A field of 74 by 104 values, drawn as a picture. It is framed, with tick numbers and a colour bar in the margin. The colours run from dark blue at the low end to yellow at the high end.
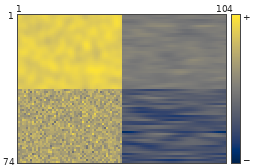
The table splits into 2 rows of 2 panels. Panel 1,1: very high, blotchy, faint in contrast. Panel 1,2: middling, streaked across, faint in contrast. Panel 2,1: high, fine-grained. Panel 2,2: low, streaked across.
